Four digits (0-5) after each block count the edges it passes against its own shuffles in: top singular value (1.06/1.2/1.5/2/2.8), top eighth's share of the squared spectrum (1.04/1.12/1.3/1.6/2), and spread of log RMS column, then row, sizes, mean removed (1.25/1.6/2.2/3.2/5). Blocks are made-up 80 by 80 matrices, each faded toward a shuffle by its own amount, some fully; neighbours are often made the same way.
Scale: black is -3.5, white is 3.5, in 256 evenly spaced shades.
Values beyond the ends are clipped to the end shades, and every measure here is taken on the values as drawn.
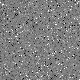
0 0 0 0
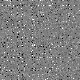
2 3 2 2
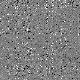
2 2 2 2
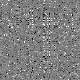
4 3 2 1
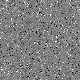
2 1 0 0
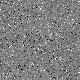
0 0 0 0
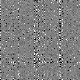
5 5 3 2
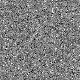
0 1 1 0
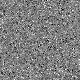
0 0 0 0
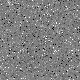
0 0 0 0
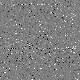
2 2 0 1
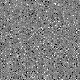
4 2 1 1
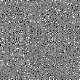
4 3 1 2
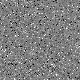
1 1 0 0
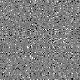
4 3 2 2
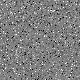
1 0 0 0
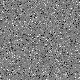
2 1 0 0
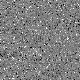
3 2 1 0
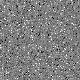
3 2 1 0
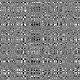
5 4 3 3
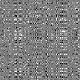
5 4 3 3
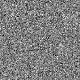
2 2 1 1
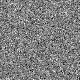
0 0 0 0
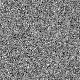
1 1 0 0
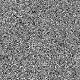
3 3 1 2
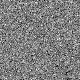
1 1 0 0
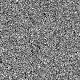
1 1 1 0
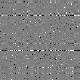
5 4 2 2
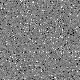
1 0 0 0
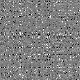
4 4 2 2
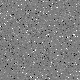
0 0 0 0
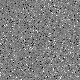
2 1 0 0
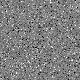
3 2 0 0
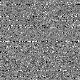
2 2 0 3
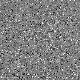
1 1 0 2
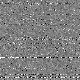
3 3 0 3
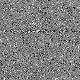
1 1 0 2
